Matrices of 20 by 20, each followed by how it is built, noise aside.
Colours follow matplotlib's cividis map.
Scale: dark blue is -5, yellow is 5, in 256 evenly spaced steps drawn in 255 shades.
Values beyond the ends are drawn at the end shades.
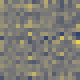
low rank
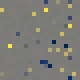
sparse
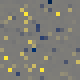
sparse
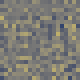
low rank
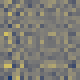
low rank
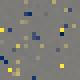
sparse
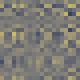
low rank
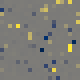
sparse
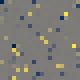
sparse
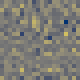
low rank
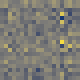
low rank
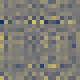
low rank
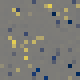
sparse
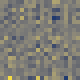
low rank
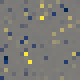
sparse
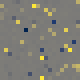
sparse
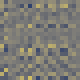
low rank
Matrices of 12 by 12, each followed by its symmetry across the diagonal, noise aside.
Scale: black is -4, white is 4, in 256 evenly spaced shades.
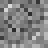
symmetric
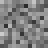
symmetric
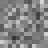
symmetric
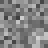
symmetric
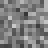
antisymmetric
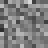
antisymmetric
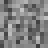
neither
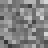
neither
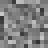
antisymmetric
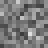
neither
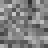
neither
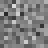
antisymmetric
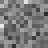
symmetric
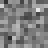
antisymmetric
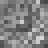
symmetric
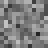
neither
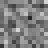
antisymmetric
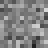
neither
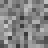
neither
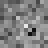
symmetric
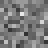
neither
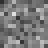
symmetric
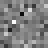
antisymmetric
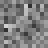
symmetric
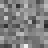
antisymmetric
